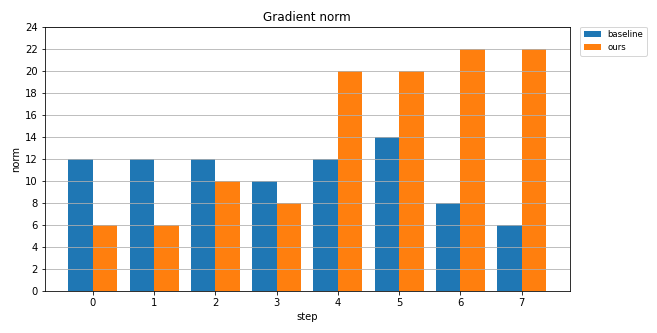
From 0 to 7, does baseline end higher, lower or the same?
lower
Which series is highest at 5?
ours
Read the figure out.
Title: Gradient norm
x-axis: step, ticks 0 1 2 3 4 5 6 7
y-axis: norm, ticks 0 2 4 6 8 10 12 14 16 18 20 22 24
Legend: baseline, ours
Values:
baseline: 12 12 12 10 12 14 8 6
ours: 6 6 10 8 20 20 22 22
